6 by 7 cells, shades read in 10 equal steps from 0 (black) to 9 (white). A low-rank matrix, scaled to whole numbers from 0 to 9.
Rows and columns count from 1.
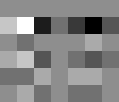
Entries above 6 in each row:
0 2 0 1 0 0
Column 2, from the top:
5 9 4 7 4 6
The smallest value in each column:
4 4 1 4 2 0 3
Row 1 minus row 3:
0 1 0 0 0 -1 0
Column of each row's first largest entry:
1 2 6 2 3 2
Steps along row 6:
up down up down same up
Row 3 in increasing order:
4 5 5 5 5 5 6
